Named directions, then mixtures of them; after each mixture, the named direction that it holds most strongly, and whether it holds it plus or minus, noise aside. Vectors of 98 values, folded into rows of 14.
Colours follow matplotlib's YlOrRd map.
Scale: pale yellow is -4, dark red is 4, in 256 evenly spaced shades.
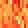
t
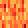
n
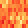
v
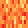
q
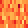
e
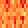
q, minus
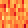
n, plus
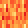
n, minus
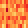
n, minus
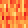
n, minus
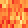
v, plus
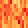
t, minus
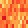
v, plus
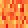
e, minus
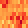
v, minus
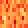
q, minus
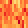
t, minus
